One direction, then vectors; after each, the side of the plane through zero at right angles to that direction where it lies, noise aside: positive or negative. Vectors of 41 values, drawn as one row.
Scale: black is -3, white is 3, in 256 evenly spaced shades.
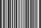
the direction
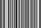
positive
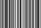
negative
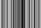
negative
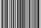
negative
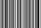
negative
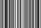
negative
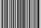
negative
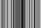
negative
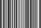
positive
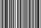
negative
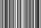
negative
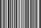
positive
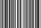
negative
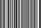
positive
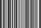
positive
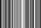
positive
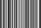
positive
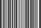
positive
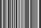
positive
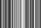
positive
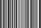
positive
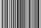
negative
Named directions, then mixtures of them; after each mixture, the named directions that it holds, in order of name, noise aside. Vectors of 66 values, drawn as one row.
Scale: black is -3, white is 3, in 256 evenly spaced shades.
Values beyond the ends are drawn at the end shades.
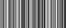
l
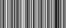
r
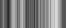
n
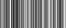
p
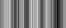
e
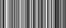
l, r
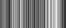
l, n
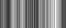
n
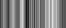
e, n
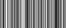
r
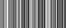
e, l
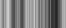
n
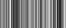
e, p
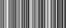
e, l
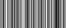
r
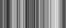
n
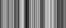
e, n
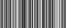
p, r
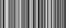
l, r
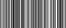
l, p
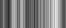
n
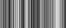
e, l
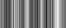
e, r
